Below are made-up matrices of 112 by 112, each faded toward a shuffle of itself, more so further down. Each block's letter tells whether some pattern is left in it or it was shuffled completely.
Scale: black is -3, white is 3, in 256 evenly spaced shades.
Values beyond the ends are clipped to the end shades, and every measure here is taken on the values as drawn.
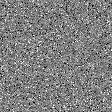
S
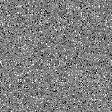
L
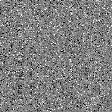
L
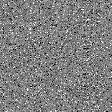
L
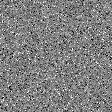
S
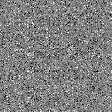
L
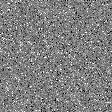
S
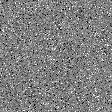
S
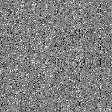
L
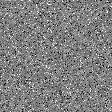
S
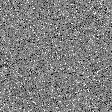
S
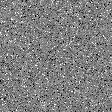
S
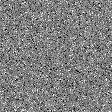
S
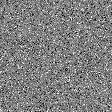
S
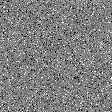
S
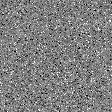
S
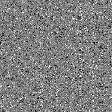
L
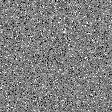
S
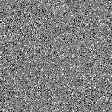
L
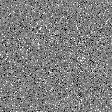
L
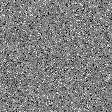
S
